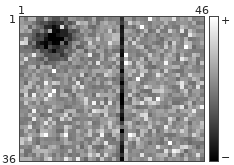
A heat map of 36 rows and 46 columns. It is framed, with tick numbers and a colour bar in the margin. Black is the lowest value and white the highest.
The ninth with the lowest average is the top left. A few values lie far out on both sides of the bulk. One dip sinks in the top left. Neither half mirrors the other. Column 26 stands out from the rest.
